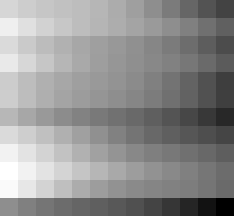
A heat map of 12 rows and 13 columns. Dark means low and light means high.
Calmest part: top middle. Grain: streaks across. Slope: up to the left.
